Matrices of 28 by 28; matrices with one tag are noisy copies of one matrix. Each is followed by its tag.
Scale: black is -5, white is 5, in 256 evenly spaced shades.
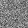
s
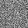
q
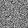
q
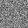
q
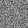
q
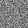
q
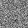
s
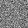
q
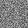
q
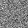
s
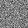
q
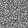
s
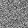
s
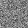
s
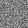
q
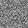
s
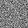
q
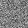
s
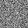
q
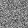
s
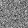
s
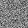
s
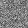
s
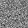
s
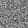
s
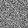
q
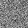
s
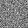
q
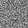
s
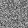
s
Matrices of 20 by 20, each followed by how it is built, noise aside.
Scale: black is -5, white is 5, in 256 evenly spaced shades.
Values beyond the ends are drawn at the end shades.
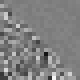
lower triangular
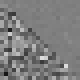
lower triangular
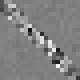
banded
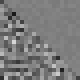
lower triangular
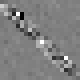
banded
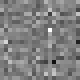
low rank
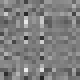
low rank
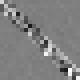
banded
